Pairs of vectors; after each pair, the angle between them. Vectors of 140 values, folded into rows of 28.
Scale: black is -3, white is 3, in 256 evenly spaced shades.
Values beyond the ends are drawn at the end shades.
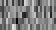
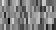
orthogonal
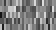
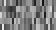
nearly opposite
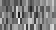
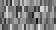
partly opposed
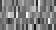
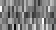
partly opposed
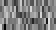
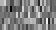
partly opposed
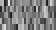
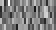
nearly parallel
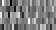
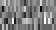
orthogonal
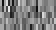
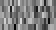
partly aligned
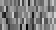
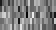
partly opposed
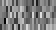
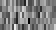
partly aligned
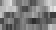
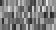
partly aligned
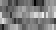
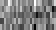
partly opposed
